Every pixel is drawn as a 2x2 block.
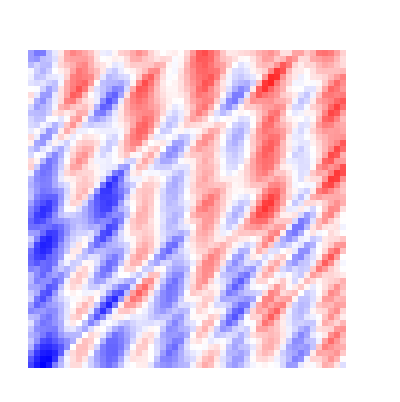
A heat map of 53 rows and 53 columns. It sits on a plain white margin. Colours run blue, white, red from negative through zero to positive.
Stripes running up and down repeat 5 times from left to right. The field climbs toward the top right. No lone cell stands out from its neighbours. The histogram is bell-shaped.
